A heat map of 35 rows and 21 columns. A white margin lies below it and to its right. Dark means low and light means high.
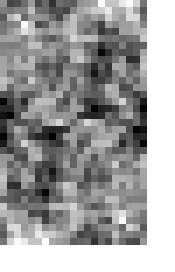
There is no seam. The texture is blotchy. It looks the same turned upside down. The histogram is bell-shaped.
